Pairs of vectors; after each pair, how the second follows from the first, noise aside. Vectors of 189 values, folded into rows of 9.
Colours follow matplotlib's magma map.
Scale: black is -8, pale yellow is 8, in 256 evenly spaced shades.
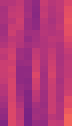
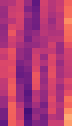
scaled up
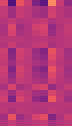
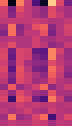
scaled up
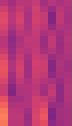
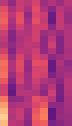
scaled up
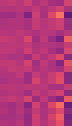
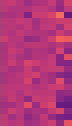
sign-scrambled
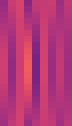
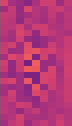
sign-scrambled
